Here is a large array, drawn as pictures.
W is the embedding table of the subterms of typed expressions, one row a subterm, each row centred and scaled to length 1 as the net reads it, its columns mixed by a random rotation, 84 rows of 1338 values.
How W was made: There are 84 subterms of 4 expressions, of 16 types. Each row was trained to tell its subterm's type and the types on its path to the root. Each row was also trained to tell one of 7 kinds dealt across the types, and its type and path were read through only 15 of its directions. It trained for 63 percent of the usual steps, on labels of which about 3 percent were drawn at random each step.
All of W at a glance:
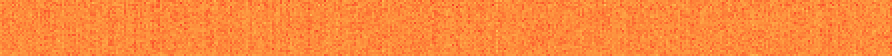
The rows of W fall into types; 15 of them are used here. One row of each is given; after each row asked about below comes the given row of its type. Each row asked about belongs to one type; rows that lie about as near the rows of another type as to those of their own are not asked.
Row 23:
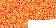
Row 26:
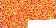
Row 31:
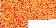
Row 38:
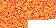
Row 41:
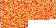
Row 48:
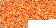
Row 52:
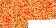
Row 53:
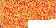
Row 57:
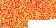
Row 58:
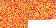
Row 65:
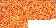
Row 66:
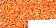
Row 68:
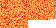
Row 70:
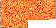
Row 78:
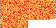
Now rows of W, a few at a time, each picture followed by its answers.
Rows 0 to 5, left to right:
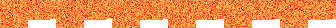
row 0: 57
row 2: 57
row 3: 38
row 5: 58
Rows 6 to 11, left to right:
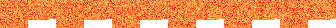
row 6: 26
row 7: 65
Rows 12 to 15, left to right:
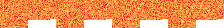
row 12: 68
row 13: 52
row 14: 48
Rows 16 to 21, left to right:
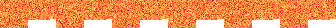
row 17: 52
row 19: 53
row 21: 78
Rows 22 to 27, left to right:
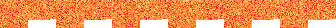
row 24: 31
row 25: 23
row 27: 66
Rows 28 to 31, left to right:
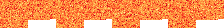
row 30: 48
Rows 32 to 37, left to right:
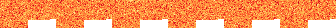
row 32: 66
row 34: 23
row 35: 26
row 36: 58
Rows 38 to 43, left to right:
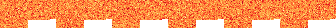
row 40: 58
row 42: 26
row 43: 31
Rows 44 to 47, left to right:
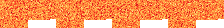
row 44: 58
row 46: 53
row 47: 57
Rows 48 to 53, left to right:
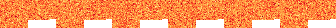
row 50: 78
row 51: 26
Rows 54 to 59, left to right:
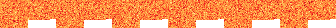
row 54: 26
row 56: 23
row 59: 53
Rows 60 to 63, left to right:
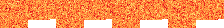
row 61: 48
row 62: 48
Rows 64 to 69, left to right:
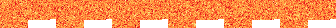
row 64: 57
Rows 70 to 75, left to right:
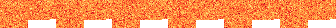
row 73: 58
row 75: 53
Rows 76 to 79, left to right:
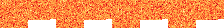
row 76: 57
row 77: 78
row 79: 38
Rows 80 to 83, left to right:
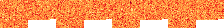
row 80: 53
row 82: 41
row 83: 52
